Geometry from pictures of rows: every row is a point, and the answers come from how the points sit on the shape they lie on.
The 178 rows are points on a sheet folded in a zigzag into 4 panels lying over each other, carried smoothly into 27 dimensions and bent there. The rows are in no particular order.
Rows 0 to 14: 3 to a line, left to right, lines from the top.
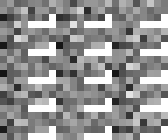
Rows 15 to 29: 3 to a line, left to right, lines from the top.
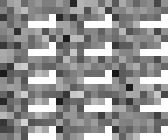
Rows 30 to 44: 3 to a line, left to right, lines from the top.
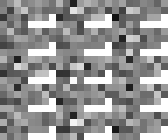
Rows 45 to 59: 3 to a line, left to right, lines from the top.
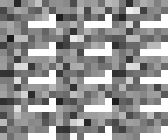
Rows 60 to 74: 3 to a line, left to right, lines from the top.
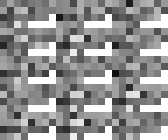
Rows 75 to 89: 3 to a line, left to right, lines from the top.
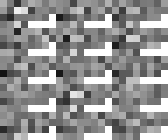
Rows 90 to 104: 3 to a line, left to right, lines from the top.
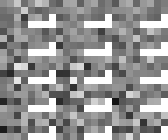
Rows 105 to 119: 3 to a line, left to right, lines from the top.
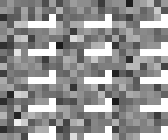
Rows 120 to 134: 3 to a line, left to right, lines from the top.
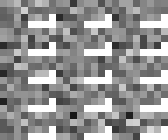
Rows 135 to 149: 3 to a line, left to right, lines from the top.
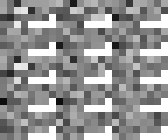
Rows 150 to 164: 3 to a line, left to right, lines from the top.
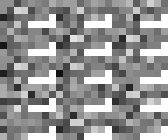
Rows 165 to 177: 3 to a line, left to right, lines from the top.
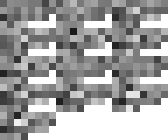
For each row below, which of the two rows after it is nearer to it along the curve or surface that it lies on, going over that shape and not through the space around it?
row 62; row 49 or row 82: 82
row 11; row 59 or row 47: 47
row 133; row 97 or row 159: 159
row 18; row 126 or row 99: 99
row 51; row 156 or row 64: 156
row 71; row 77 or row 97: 97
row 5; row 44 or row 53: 44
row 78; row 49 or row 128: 128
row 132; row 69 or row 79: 69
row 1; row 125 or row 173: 125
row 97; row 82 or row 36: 36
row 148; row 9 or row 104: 9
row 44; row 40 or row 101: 40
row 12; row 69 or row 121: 69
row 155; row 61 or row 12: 12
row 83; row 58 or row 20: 20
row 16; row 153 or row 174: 153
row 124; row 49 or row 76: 76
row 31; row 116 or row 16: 116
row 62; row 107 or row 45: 45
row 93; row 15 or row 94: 15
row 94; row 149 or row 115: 149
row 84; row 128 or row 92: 92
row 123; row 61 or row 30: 61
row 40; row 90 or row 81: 81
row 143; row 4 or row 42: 42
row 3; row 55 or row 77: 77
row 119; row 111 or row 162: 111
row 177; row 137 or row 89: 89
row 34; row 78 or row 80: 78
